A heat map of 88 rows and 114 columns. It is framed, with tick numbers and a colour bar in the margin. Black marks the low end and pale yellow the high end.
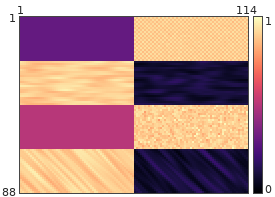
It is made of 4 by 2 panels. Panel 1,1: low, flat. Panel 1,2: very high, checkered, faint in contrast. Panel 2,1: very high, streaked across, faint in contrast. Panel 2,2: very low, streaked across, faint in contrast. Panel 3,1: middling, flat. Panel 3,2: very high, fine-grained, faint in contrast. Panel 4,1: very high, slanting down to the right, faint in contrast. Panel 4,2: very low, slanting down to the right, faint in contrast.
